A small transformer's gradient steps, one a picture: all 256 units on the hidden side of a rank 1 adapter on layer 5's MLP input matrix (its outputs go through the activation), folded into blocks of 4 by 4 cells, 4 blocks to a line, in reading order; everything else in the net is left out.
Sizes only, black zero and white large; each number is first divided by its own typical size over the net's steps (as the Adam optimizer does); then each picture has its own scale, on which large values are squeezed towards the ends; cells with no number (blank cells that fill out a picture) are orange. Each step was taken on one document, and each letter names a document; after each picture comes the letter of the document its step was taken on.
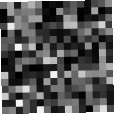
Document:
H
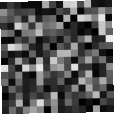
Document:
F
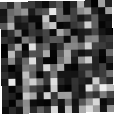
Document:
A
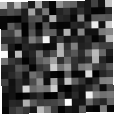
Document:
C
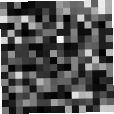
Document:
F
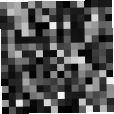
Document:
A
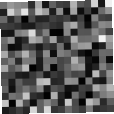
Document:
C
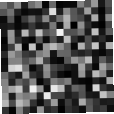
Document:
A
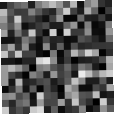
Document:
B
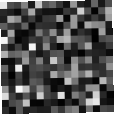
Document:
C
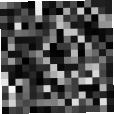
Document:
B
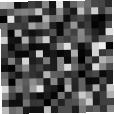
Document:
B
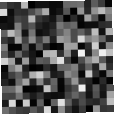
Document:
F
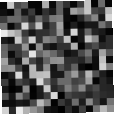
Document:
F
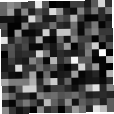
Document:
H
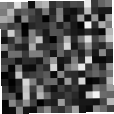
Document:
C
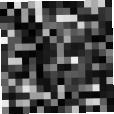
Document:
H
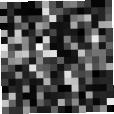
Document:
F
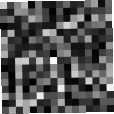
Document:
C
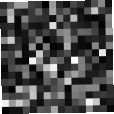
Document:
H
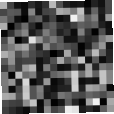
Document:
C
